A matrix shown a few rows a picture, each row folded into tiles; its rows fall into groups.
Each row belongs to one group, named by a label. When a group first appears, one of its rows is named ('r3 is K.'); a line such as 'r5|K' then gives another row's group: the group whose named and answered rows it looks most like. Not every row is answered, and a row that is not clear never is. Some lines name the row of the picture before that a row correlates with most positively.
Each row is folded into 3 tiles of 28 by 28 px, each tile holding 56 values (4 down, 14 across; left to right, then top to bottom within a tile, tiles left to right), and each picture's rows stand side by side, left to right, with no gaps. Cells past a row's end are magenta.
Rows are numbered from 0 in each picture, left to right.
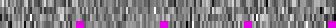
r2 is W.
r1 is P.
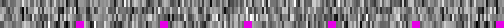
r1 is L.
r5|W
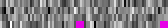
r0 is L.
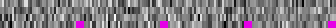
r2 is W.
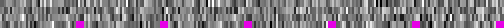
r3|W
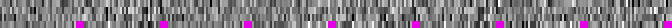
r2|P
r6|W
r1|W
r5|W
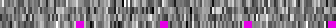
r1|L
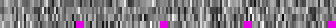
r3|W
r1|W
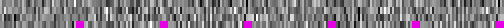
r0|P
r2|L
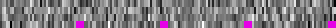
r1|W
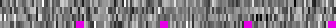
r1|L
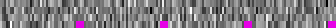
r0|L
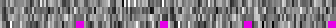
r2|L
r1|L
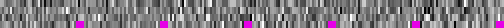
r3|W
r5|P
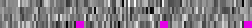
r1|L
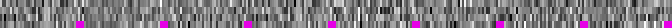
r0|P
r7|W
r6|L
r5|L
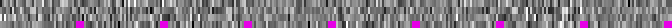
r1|L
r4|L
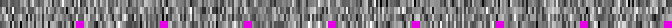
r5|L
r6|P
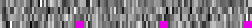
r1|P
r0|L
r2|P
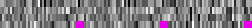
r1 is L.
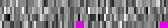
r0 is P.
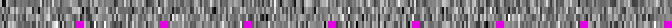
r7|W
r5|W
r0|P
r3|P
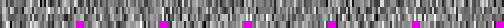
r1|P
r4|P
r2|P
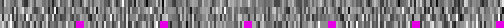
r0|W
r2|W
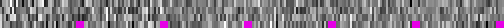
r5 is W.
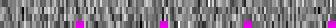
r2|L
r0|W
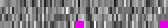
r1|L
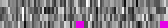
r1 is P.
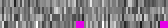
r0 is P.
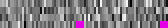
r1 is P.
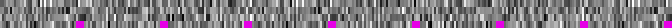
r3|L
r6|P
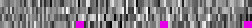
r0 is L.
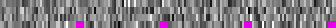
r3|L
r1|L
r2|P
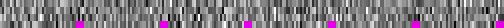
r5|L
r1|L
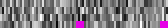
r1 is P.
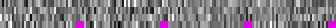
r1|L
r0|W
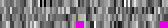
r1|L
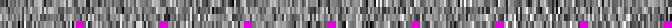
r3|W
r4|L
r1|P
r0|W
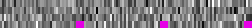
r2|L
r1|L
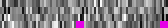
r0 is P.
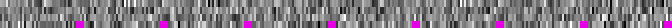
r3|W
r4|P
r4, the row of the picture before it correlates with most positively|0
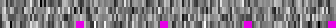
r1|L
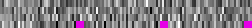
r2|W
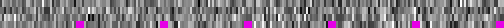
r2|L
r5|L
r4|P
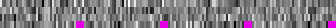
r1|L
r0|P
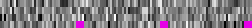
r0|P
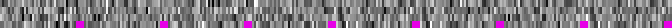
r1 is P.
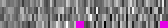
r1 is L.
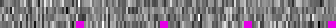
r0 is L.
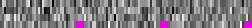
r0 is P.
